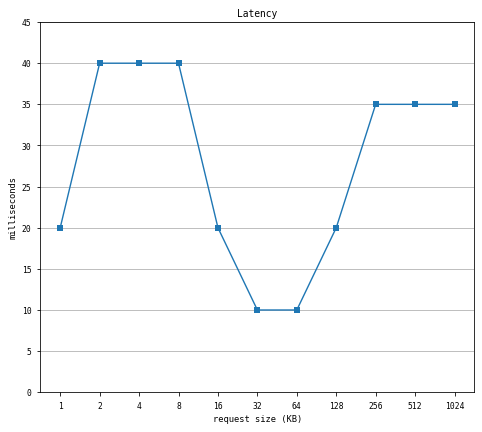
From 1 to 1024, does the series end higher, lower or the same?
higher
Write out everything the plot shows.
Title: Latency
x-axis: request size (KB), ticks 1 2 4 8 16 32 64 128 256 512 1024
y-axis: milliseconds, ticks 0 5 10 15 20 25 30 35 40 45
Values:
20 40 40 40 20 10 10 20 35 35 35
